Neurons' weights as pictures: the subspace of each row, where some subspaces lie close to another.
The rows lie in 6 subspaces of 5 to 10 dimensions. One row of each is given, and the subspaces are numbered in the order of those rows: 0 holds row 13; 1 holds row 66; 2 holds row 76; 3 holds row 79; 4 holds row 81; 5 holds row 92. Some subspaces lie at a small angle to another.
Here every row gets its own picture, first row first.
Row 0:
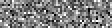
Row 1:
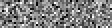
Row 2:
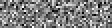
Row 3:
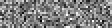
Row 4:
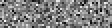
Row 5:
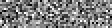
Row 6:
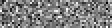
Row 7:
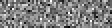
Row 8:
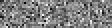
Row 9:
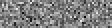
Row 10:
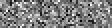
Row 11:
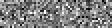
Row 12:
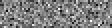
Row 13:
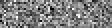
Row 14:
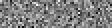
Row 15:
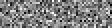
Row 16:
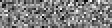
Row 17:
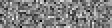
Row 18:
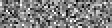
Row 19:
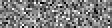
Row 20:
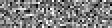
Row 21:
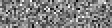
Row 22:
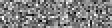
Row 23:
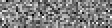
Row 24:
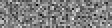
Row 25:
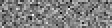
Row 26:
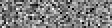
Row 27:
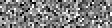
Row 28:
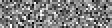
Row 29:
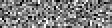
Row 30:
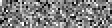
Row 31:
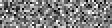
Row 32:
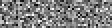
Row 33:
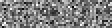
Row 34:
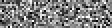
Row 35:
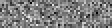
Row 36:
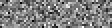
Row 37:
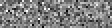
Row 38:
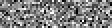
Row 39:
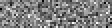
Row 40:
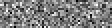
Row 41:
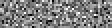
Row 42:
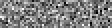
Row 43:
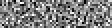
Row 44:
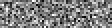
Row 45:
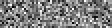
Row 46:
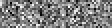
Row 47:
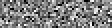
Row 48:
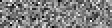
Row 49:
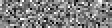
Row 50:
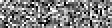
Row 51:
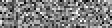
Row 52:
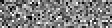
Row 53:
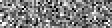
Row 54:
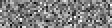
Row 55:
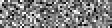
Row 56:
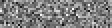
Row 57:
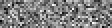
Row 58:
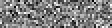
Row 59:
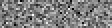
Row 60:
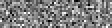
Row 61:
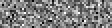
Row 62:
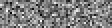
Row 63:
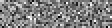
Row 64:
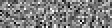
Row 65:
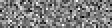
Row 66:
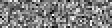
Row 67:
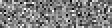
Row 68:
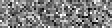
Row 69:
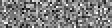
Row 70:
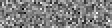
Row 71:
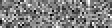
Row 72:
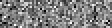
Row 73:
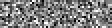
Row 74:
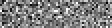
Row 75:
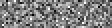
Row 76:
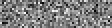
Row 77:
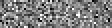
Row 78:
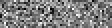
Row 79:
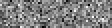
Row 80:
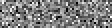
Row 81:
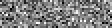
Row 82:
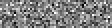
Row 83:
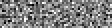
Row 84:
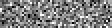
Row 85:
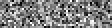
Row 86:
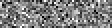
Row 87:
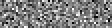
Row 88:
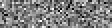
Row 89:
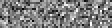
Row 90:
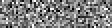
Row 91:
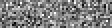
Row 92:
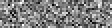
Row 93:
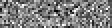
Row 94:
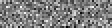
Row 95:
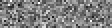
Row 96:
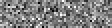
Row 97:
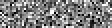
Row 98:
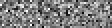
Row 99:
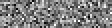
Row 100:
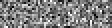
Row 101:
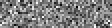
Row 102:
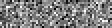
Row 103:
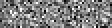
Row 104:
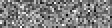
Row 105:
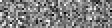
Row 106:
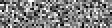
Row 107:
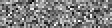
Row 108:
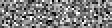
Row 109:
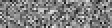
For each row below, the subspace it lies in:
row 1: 5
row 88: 4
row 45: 5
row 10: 5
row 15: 5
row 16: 4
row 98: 5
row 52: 2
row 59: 2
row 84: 1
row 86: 4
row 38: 5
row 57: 5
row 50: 0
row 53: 3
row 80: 2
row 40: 1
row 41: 5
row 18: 1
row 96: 3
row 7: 0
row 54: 3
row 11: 4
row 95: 3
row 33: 3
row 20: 5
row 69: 4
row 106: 1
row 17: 0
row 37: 5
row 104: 2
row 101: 3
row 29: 4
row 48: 3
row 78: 0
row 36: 4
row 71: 4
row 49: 4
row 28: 3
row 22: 0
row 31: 1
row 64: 3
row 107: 1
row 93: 2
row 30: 1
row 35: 1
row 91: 1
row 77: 0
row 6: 2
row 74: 2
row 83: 4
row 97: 3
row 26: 4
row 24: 1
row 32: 4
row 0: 3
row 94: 3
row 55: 2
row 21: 4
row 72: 3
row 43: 4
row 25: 2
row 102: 3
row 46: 1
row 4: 4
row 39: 1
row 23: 0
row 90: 4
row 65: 3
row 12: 1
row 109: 3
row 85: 3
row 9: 1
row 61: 5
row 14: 3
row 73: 1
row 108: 5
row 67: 4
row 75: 4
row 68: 3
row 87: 0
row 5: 0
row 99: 1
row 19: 2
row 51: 4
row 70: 5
